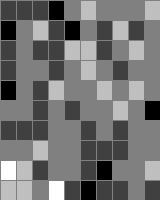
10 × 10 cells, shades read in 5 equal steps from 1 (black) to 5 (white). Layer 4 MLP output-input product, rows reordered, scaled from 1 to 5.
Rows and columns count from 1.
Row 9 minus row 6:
2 1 0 0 1 -1 -2 -1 0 3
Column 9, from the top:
3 2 4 3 4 3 3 3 3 3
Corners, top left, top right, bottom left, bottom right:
2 4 4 2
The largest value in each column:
5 4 4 5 4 4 4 4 4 4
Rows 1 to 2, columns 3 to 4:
2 1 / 4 2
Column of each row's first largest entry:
6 3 5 6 4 8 4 3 1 4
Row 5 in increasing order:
1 2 3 3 3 3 3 4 4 4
